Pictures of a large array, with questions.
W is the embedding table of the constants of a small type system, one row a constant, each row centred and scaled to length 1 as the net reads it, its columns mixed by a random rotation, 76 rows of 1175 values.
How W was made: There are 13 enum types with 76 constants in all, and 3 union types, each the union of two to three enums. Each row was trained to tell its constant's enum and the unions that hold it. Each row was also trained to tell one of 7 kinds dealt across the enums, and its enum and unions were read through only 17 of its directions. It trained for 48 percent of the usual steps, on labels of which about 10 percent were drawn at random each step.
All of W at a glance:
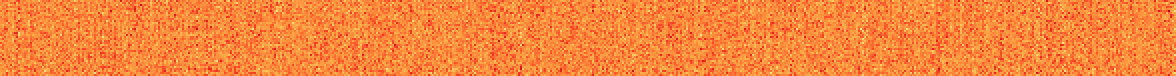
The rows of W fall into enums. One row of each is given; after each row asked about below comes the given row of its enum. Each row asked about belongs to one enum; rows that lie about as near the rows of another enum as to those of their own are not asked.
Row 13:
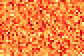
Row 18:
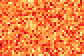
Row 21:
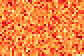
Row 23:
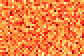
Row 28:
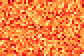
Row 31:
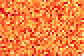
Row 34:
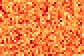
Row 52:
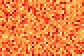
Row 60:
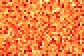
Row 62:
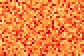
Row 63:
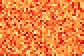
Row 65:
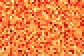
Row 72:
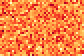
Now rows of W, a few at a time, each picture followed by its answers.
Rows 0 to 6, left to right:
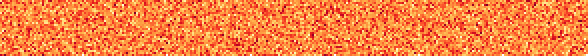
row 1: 31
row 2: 13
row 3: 63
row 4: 31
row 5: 13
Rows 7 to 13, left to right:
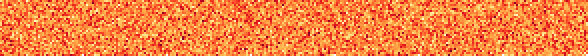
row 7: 28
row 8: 21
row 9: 34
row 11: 28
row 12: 72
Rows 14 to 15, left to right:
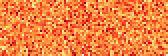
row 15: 31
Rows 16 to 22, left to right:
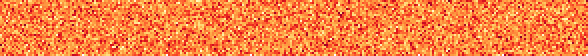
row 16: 63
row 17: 72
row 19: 13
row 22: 62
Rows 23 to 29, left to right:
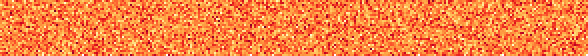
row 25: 62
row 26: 62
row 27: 28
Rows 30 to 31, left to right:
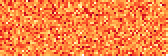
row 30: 28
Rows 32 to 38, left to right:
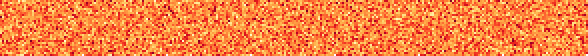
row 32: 62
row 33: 60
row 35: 23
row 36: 62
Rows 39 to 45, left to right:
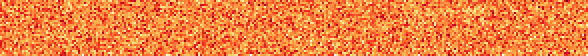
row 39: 31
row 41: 72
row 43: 72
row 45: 34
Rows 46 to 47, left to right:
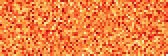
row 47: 34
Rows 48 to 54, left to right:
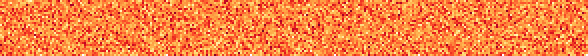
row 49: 18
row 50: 31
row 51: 13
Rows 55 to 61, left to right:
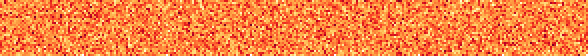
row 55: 18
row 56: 52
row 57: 23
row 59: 34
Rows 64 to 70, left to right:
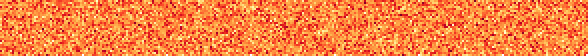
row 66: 52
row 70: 34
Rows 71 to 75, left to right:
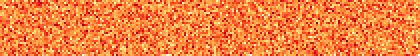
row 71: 65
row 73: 72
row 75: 28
